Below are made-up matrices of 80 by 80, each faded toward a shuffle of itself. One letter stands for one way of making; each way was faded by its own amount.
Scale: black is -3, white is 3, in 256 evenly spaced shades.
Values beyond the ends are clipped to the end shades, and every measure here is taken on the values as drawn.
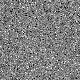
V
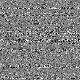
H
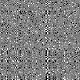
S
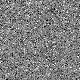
V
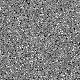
V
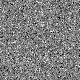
V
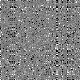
S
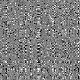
S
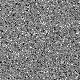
V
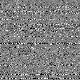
H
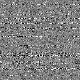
H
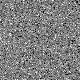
V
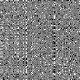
S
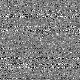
H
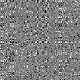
S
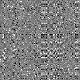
S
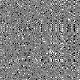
S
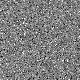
V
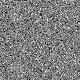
V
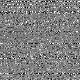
H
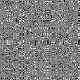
S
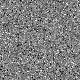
V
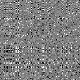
S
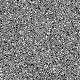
V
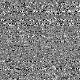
H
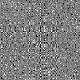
S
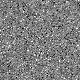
V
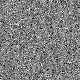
V
